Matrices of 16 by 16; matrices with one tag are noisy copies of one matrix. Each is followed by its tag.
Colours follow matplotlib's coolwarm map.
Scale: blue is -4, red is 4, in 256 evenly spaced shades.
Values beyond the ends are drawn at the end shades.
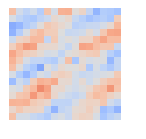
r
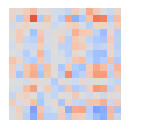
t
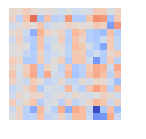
t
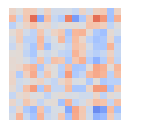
t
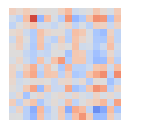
t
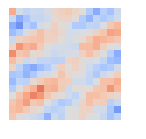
r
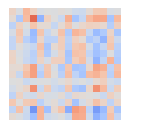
t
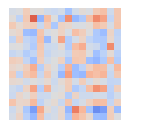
t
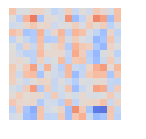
t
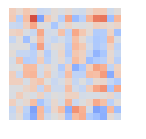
t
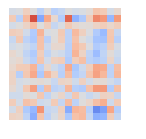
t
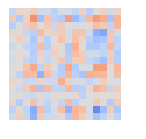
t
